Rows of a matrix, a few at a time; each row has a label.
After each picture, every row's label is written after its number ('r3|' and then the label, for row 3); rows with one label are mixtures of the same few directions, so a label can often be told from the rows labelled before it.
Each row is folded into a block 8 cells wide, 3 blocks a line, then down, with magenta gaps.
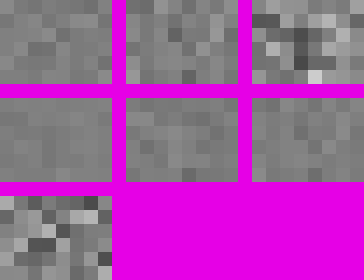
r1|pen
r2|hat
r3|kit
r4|kit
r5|kit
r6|hat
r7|pen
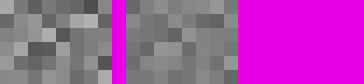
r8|pen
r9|pen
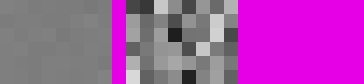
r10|pen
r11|hat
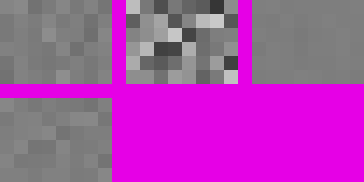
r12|hat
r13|pen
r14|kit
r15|pen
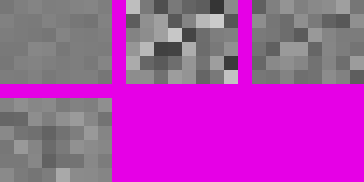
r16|pen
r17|pen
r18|pen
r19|kit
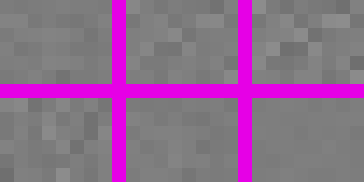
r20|kit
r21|pen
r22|pen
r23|hat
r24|kit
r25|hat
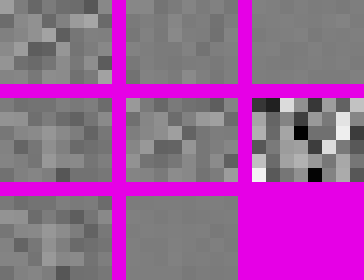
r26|pen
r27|hat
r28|pen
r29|kit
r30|pen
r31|hat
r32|kit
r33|kit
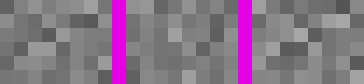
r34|pen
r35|hat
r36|pen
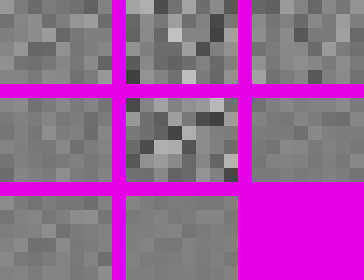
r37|pen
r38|hat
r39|hat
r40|hat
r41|pen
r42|pen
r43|pen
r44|pen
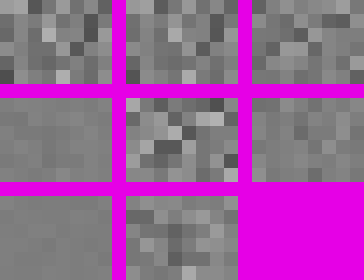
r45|hat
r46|hat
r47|pen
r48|kit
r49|pen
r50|hat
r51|pen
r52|kit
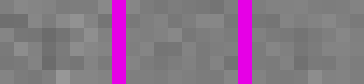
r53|kit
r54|pen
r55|kit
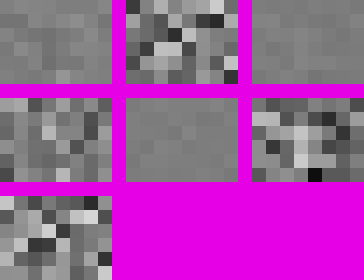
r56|kit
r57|pen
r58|kit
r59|hat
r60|pen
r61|kit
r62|pen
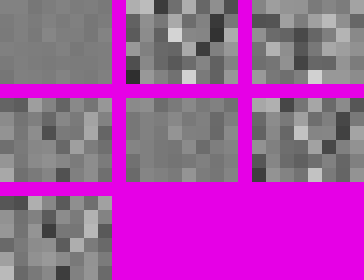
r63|hat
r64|hat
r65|kit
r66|hat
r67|hat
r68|hat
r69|hat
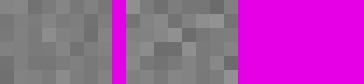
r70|hat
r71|pen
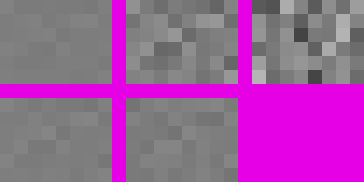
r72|pen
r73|pen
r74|hat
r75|pen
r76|pen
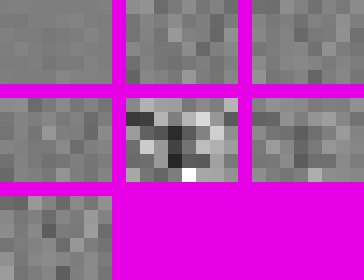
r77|kit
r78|hat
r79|hat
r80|hat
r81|kit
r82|kit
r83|hat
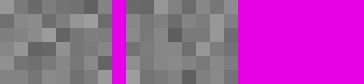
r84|pen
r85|hat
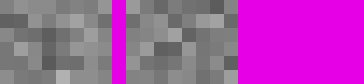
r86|kit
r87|pen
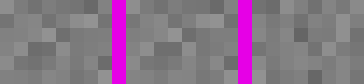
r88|pen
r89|pen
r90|hat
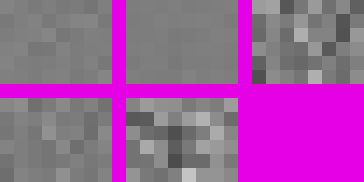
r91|pen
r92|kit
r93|hat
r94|hat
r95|kit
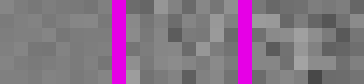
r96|pen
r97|hat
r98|kit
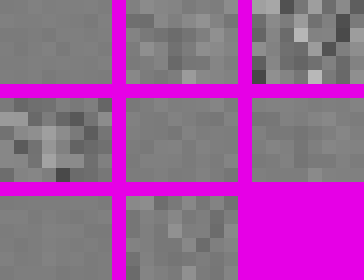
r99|pen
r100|kit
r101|hat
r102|kit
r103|pen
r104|kit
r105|kit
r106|hat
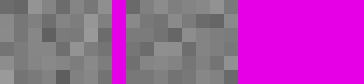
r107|hat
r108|pen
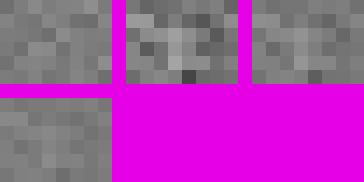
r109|pen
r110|kit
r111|kit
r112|kit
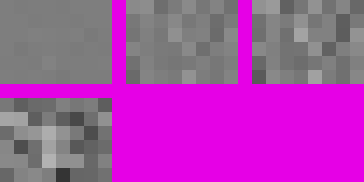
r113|kit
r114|hat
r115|hat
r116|kit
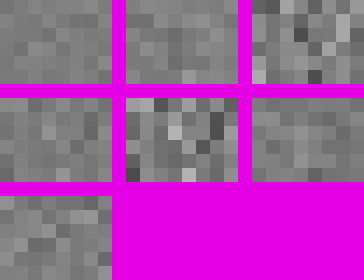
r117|pen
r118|kit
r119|hat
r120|hat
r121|hat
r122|kit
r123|pen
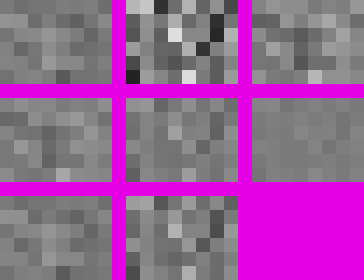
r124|kit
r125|hat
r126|kit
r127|kit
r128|hat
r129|hat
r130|kit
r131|hat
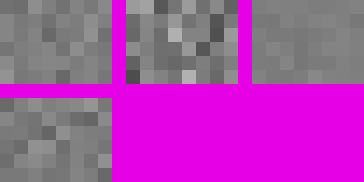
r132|hat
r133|hat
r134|kit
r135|pen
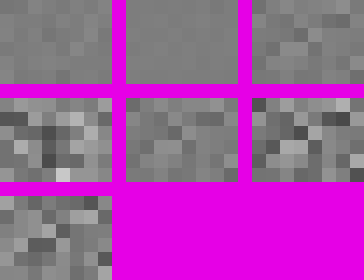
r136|hat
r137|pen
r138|pen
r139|kit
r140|pen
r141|pen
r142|pen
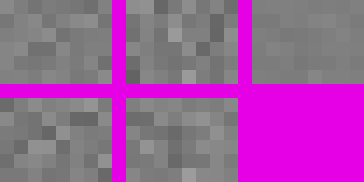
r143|pen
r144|hat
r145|kit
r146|pen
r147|kit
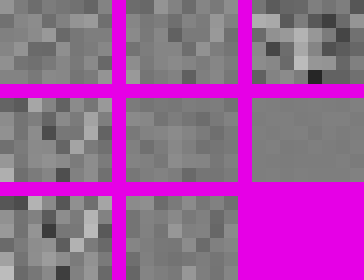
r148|pen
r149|hat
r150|kit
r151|hat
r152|kit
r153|pen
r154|hat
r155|hat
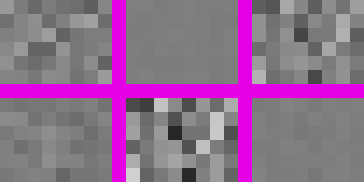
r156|pen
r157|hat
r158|hat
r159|kit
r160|hat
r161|hat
